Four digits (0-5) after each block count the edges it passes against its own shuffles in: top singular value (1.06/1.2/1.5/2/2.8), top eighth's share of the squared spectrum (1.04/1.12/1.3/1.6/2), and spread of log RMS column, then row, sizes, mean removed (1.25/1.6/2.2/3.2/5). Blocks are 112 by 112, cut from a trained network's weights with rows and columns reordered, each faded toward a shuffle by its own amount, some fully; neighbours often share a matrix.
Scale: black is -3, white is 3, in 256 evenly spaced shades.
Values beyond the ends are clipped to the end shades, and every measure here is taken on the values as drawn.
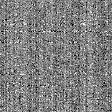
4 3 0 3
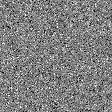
0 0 0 0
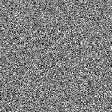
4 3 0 2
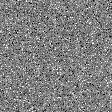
0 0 0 0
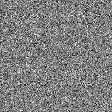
3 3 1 2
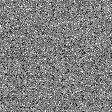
1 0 0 0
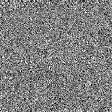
3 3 1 2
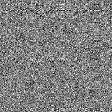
4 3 0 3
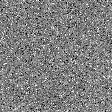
0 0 0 0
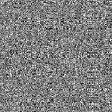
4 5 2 3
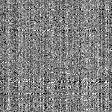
4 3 1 3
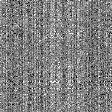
4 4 2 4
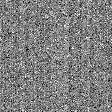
2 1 0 1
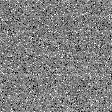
2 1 1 0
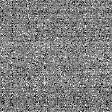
3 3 3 0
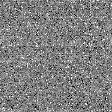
2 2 2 0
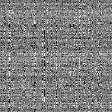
4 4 4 1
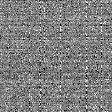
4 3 3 0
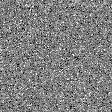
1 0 0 0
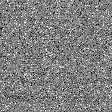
1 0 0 0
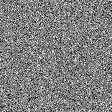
0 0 0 0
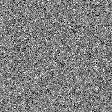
2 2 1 0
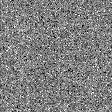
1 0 0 0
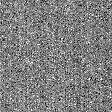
2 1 0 0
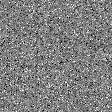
0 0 0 0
